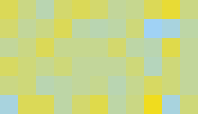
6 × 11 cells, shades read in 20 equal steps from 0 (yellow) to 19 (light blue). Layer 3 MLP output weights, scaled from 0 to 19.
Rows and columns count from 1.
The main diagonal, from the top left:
5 11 5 8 11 4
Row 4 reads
6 8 10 8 11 11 11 8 14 8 11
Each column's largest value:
17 11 13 12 12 13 13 12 19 17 12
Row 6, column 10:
17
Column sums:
55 50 55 54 56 55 66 57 57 56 62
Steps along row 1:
up up down down up up down down down up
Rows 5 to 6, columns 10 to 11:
8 11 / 17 8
